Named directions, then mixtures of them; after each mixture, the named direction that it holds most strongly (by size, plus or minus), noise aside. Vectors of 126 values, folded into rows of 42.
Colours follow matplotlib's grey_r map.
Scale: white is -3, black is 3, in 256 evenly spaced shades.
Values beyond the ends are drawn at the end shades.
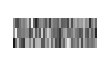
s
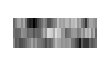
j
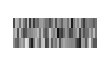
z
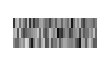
z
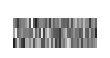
s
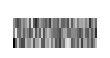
s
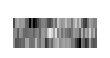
j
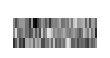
s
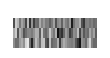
z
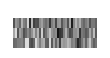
z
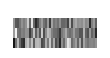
s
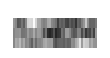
j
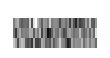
s
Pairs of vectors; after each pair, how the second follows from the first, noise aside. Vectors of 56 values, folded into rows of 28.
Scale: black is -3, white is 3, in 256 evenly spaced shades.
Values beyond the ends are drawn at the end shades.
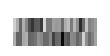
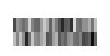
wrapped around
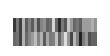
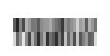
wrapped around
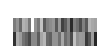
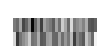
negated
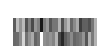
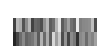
wrapped around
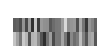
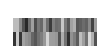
wrapped around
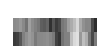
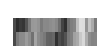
wrapped around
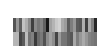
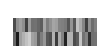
wrapped around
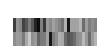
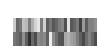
negated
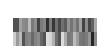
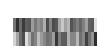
wrapped around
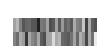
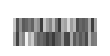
wrapped around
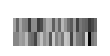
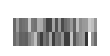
negated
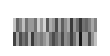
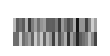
wrapped around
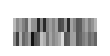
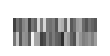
negated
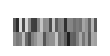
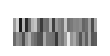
negated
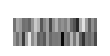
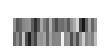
negated
